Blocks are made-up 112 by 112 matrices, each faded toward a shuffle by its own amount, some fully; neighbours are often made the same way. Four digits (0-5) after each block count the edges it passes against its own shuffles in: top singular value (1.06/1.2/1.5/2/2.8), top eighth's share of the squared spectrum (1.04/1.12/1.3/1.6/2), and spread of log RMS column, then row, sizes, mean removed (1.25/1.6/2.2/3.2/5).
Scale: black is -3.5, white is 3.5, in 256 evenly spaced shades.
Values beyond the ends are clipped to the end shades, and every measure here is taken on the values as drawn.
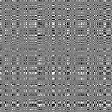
5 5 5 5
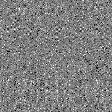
4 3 1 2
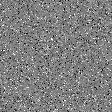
0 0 0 0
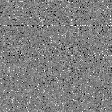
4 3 1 2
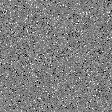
2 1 0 0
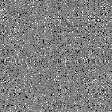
4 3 2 1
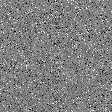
2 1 0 0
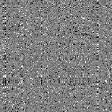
4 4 3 2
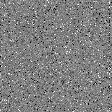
3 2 1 0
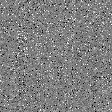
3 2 1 0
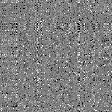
4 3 2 2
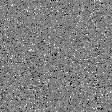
0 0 0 0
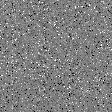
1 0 1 0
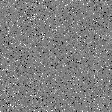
0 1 1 0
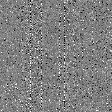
2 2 3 0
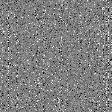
2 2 3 0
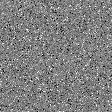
0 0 0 0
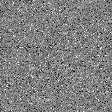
1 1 0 1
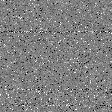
2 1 0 2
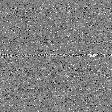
2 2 0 3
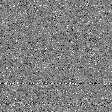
2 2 0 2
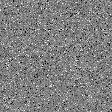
1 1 0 1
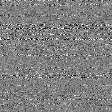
2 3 0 4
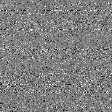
2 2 0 3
